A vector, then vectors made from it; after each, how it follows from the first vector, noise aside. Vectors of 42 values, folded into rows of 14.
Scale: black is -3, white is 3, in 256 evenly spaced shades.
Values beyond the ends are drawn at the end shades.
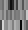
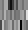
copied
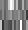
negated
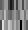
copied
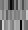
copied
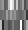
negated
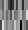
copied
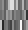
negated
